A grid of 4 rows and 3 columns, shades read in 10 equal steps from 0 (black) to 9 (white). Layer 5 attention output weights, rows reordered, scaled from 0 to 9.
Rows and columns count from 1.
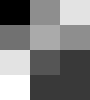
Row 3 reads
8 3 2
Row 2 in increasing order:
4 5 6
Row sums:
13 15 13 13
